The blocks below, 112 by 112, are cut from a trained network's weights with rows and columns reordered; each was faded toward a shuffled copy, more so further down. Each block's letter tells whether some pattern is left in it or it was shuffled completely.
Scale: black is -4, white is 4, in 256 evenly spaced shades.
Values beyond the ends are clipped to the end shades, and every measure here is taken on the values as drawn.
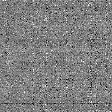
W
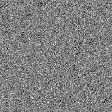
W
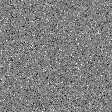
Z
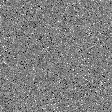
Z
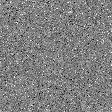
Z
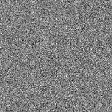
W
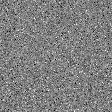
Z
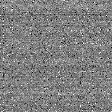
W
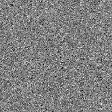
W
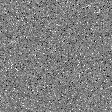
Z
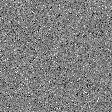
Z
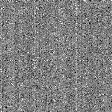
W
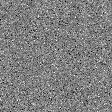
Z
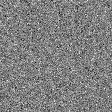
Z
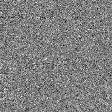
W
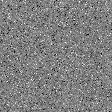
Z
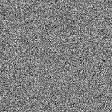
W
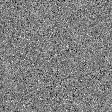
Z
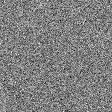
Z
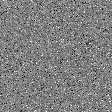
Z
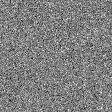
Z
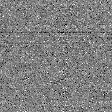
W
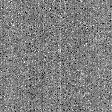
W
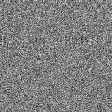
W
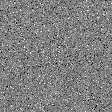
Z
